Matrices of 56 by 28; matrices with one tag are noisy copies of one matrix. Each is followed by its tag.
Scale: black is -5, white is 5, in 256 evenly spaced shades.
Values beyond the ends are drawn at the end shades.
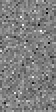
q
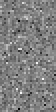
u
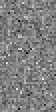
u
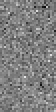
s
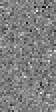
s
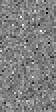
q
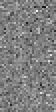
s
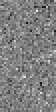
s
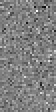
s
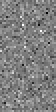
q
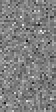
q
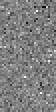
s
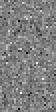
u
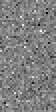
q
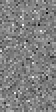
q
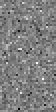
u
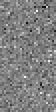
s
